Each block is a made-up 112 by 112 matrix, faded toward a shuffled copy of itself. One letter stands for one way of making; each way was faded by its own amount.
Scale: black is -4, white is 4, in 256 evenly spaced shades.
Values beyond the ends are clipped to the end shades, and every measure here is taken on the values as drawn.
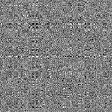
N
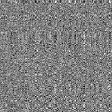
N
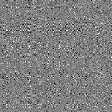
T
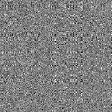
N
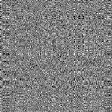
N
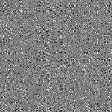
T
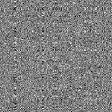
N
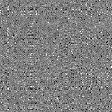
T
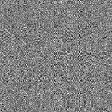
N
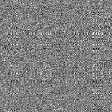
N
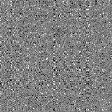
T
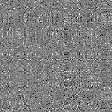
T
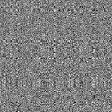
N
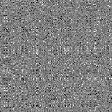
T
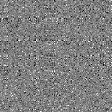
T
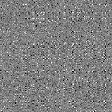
T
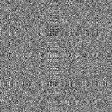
N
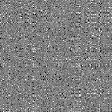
T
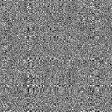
N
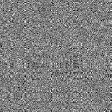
N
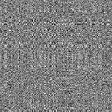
N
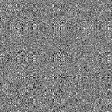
N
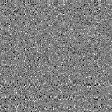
T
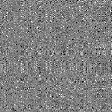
T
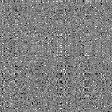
T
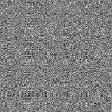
N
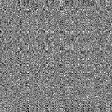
N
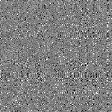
T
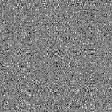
T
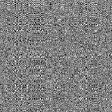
N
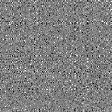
T
